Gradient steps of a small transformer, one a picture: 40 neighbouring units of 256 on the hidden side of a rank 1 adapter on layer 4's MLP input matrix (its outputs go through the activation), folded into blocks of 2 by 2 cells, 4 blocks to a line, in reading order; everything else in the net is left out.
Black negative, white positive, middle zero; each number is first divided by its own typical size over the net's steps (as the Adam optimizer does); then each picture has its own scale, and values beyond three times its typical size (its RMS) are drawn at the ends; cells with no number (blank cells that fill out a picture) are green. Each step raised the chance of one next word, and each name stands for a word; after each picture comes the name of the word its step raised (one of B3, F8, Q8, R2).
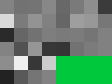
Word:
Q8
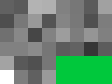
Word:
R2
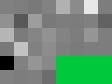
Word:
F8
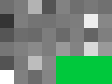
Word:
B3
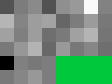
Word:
F8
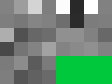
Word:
B3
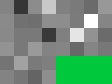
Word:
B3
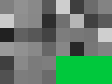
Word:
Q8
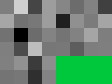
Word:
Q8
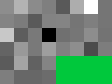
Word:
B3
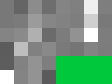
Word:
F8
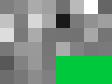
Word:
F8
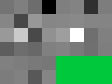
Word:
R2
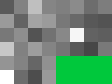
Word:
R2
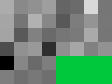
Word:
F8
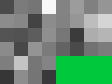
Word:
Q8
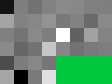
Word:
Q8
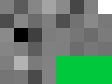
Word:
B3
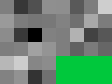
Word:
B3
